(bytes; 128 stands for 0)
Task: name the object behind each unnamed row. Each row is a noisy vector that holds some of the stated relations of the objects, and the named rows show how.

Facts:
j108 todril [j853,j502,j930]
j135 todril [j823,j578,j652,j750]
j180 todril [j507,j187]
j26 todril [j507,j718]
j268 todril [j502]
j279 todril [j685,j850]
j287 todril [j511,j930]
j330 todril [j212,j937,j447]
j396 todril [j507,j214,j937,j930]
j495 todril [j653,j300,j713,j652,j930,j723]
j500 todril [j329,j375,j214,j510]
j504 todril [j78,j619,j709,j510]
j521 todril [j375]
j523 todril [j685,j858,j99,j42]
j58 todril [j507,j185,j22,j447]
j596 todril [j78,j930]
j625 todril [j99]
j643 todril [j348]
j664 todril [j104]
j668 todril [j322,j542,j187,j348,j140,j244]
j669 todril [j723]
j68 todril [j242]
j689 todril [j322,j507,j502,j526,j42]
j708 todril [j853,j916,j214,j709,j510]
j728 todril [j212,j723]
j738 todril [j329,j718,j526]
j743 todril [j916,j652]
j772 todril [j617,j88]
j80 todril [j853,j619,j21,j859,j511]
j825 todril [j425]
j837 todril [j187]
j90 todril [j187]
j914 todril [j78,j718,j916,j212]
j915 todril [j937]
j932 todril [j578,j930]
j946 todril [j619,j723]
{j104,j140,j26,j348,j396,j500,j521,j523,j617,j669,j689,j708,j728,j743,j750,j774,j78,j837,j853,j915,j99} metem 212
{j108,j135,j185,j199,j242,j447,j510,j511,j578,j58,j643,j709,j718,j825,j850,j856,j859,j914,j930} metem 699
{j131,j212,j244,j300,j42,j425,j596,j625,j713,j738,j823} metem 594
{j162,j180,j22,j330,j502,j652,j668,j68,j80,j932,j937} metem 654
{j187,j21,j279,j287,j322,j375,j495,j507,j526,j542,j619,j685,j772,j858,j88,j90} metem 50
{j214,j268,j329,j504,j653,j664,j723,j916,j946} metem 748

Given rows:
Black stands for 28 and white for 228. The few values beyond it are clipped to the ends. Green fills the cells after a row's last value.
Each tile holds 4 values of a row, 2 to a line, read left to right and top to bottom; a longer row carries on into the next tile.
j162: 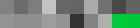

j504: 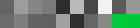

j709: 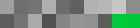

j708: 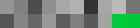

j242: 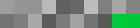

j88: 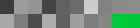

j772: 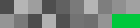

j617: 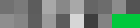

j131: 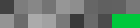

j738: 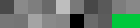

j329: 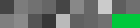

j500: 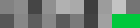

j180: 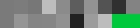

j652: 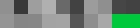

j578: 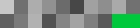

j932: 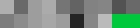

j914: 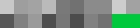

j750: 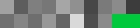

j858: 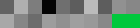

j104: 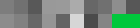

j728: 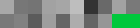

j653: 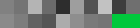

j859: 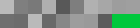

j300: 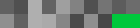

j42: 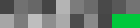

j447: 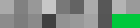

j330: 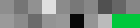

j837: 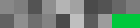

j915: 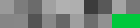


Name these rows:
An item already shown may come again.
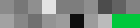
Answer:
j330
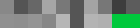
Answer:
j502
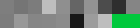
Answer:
j180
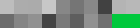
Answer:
j58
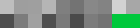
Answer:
j914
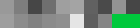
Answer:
j99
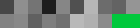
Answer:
j322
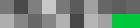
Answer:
j937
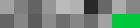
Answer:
j396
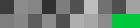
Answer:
j542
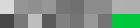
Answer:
j108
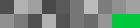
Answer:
j772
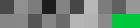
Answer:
j322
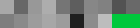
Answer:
j932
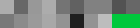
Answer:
j932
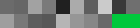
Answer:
j723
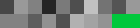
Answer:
j542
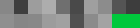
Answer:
j652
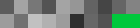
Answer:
j625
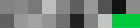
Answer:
j668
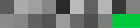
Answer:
j664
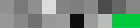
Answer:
j330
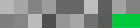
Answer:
j850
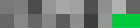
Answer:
j521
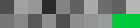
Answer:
j90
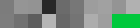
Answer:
j287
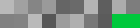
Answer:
j850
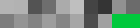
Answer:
j523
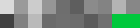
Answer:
j135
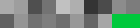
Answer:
j689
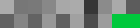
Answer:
j743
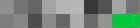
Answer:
j915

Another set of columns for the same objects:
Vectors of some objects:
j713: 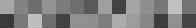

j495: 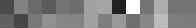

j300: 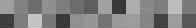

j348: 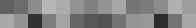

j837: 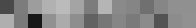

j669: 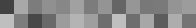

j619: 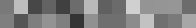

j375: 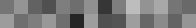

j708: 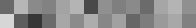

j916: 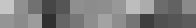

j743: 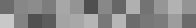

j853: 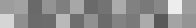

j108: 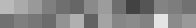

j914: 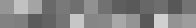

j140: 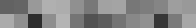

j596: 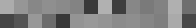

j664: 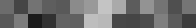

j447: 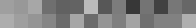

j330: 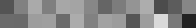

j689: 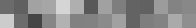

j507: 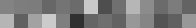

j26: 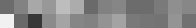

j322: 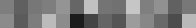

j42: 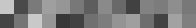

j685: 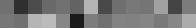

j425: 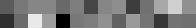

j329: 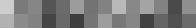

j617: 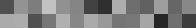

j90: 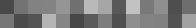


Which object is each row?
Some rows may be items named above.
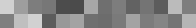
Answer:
j930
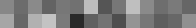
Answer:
j507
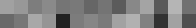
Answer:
j212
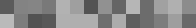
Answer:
j743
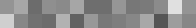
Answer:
j853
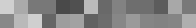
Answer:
j930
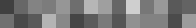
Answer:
j90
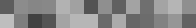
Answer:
j743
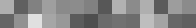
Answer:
j502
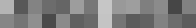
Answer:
j268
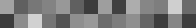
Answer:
j823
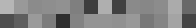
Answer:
j596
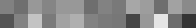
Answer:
j932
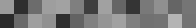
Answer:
j625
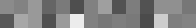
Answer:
j135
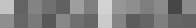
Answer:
j268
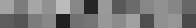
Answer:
j738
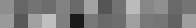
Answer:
j526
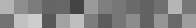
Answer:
j578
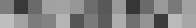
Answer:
j99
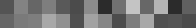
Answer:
j88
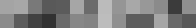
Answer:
j504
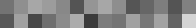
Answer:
j643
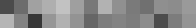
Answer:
j837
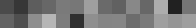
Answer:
j279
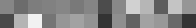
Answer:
j652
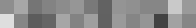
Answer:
j78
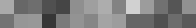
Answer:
j653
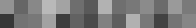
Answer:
j244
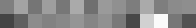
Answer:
j80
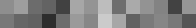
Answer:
j946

